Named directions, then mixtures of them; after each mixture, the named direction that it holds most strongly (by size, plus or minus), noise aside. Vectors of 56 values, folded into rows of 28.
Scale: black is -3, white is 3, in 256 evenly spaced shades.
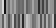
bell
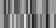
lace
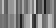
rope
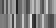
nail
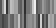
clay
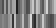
nail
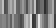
rope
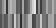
clay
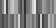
clay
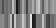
nail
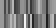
lace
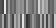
bell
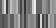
clay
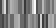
clay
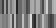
nail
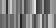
rope
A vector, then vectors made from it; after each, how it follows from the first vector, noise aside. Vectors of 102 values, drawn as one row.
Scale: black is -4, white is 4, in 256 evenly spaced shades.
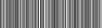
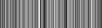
sign-scrambled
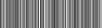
copied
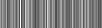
wrapped around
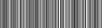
wrapped around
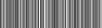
copied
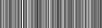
wrapped around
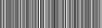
copied
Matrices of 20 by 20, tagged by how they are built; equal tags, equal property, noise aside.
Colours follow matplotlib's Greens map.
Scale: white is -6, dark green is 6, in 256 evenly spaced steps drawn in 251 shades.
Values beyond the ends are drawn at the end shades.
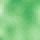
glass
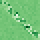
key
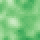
glass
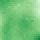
glass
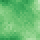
glass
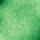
glass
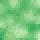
glass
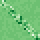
key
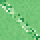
key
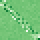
key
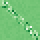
key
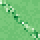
key
